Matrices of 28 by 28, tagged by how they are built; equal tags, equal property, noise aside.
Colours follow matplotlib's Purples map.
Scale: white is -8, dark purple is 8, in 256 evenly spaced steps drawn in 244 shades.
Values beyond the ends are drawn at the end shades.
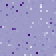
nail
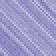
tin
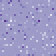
nail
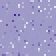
nail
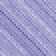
tin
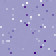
nail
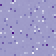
nail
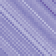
tin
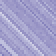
tin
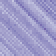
tin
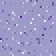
nail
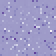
nail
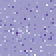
nail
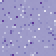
nail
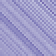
tin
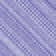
tin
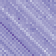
tin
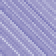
tin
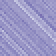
tin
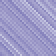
tin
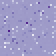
nail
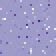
nail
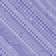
tin
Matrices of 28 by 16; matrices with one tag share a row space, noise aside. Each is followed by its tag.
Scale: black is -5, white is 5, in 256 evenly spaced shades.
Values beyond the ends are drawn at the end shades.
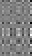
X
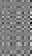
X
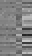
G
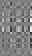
X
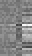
G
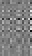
X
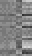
G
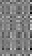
X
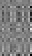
X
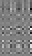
X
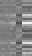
G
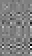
X
